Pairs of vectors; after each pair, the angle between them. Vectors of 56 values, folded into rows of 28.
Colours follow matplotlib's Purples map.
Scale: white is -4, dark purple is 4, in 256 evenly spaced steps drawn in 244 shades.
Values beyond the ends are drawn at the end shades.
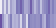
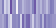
orthogonal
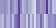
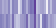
nearly opposite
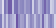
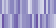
orthogonal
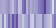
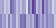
orthogonal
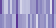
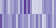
partly opposed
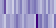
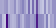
partly aligned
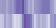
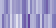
partly aligned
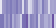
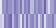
partly aligned
